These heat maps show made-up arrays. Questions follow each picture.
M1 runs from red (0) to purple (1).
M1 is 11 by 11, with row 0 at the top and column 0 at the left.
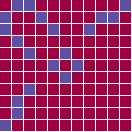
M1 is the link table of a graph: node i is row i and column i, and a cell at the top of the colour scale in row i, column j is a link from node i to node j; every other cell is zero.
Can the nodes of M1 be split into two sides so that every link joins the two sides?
yes
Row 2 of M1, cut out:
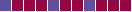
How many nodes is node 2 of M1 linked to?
3
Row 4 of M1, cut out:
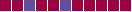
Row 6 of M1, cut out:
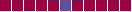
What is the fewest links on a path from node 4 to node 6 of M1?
2
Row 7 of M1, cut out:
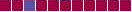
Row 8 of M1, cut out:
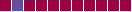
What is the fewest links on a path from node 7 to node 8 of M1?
4
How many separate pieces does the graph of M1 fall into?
1
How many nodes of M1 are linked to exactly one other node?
6
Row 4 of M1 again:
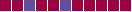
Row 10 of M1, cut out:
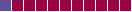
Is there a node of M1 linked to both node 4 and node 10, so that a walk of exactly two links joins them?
no
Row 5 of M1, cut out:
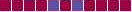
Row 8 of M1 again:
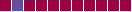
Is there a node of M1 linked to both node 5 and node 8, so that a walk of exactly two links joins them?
no
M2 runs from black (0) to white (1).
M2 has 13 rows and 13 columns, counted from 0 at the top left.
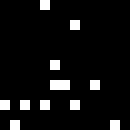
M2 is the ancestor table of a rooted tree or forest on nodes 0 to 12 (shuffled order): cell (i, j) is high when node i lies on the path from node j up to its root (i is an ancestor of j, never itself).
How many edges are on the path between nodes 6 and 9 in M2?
2
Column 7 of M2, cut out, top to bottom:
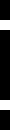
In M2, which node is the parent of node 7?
2
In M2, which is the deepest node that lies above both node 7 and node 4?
10
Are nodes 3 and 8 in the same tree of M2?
no
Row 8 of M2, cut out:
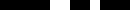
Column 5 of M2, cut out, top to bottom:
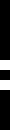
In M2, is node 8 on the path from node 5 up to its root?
yes
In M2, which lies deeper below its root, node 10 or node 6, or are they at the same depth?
node 6
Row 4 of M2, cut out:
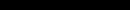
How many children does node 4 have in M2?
0
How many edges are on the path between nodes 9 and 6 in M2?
2
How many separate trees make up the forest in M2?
4
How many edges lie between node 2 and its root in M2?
1
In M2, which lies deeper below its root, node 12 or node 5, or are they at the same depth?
node 5
